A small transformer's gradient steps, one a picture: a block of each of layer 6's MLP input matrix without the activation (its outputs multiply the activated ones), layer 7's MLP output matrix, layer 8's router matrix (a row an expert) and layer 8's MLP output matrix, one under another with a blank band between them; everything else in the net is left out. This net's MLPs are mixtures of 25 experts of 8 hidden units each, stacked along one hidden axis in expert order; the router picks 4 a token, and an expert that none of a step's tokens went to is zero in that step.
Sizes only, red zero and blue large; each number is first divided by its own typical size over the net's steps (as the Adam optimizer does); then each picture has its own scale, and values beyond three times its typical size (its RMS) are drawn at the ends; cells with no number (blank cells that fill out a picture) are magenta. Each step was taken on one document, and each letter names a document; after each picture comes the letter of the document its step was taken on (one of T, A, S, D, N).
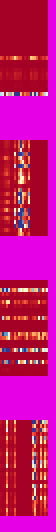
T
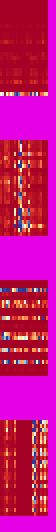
T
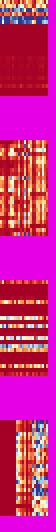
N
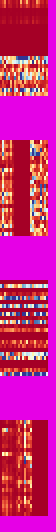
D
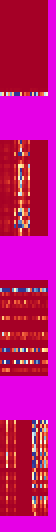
T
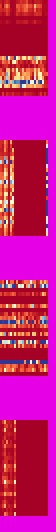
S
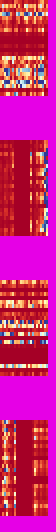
S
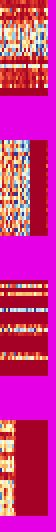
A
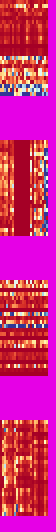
S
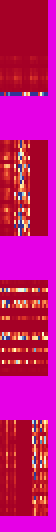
T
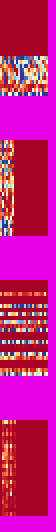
D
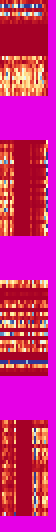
S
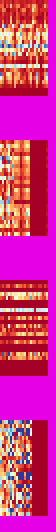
A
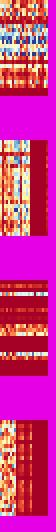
A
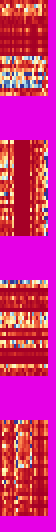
S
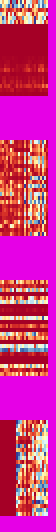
N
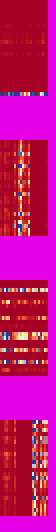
T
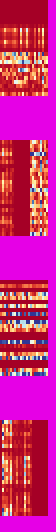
D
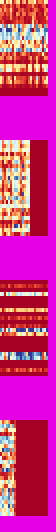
A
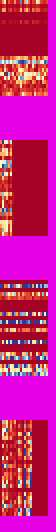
D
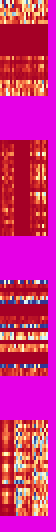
N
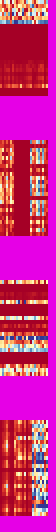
N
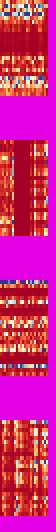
S
